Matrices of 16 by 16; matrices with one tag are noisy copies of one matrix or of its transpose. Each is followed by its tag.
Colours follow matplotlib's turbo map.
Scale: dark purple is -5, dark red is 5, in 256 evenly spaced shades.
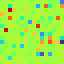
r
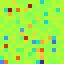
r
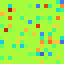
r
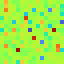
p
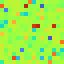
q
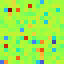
r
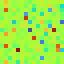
p
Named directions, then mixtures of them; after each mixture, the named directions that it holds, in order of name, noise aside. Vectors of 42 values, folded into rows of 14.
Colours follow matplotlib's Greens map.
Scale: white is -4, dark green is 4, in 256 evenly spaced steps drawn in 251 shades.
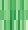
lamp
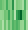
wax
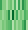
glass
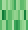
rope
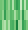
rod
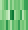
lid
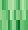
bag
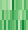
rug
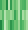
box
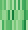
glass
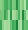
glass, rod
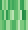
bag, lid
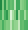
lamp, lid, rope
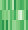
wax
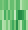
rod, wax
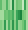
rug, wax
